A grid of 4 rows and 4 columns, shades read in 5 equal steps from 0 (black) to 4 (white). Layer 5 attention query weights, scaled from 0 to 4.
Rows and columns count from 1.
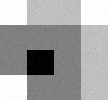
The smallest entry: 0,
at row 3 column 2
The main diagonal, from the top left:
4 2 2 3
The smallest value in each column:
2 0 2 3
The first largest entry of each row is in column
1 4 4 1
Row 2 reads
2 2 2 3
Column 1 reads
4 2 2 4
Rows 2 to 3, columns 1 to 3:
2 2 2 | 2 0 2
